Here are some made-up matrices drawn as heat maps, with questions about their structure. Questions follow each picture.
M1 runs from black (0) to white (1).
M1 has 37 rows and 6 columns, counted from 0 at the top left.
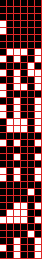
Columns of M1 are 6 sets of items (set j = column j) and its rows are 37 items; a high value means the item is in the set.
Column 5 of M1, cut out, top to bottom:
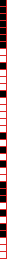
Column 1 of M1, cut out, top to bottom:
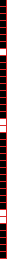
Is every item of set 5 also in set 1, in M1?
no
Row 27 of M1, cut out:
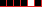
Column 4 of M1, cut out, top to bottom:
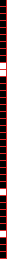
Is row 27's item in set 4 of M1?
yes
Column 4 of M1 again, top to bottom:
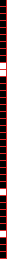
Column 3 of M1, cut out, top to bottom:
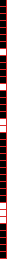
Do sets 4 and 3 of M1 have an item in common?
no
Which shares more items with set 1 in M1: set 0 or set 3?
set 3
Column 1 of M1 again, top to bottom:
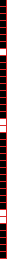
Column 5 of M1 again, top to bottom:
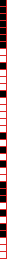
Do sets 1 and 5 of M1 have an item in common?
yes
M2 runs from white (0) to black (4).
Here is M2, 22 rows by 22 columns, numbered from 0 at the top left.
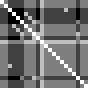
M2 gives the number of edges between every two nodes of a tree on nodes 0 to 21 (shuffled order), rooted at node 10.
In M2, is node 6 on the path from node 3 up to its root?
yes
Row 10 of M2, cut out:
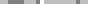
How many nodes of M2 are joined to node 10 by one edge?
15
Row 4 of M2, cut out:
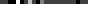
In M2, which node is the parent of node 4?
7
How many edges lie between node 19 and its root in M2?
2
